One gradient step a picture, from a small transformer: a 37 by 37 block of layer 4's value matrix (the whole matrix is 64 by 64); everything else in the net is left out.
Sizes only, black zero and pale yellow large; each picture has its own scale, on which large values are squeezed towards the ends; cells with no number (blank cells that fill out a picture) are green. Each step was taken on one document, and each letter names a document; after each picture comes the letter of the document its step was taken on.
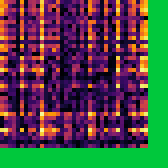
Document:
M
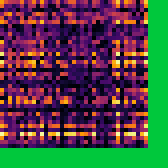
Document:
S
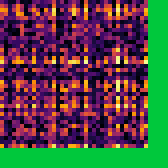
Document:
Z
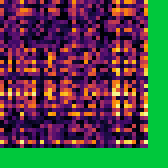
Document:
S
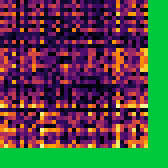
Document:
M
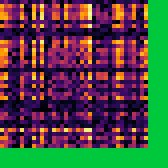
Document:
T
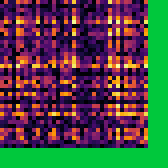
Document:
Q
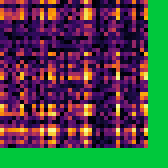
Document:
T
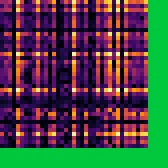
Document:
Q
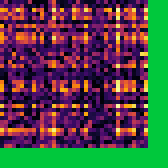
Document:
Z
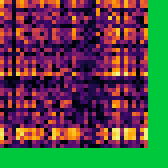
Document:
Q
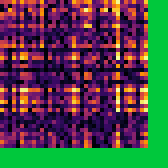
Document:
T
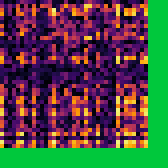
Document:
Z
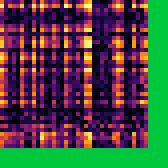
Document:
T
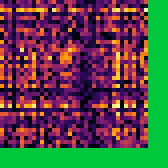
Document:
S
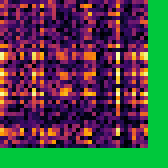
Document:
Z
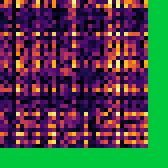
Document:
Q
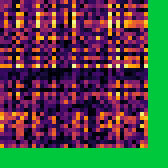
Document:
Q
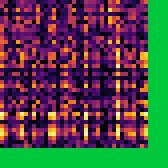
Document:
Z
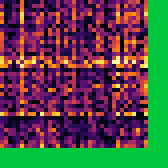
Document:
S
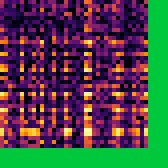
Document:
T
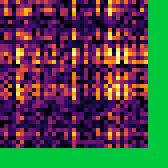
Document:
Q
